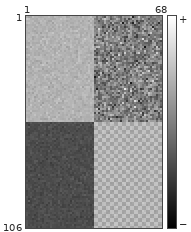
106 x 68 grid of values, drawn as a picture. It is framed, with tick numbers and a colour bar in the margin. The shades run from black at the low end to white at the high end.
The table splits into 2 rows of 2 panels. Panel 1,1: high, fine-grained, faint in contrast. Panel 1,2: middling, fine-grained, strong in contrast. Panel 2,1: low, fine-grained, faint in contrast. Panel 2,2: high, checkered.
